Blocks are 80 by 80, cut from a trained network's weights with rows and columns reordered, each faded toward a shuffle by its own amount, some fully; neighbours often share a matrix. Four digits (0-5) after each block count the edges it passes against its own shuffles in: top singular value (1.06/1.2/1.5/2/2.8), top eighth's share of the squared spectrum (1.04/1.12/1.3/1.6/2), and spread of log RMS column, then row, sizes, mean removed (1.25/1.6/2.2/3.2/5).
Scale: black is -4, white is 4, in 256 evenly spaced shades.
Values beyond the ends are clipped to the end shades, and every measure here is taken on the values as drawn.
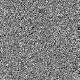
2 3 2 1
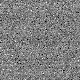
1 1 0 0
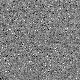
0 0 0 0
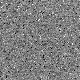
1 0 0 0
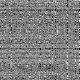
4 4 3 1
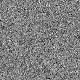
1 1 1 0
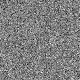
0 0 0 0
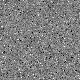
0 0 0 0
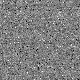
0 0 0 0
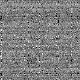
3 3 3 1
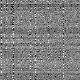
4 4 3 1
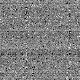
3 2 2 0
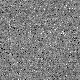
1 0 0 0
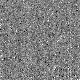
1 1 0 1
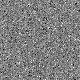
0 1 0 0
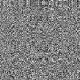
4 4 2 2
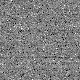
2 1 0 0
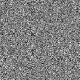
3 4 2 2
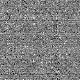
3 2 2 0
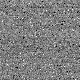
1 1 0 0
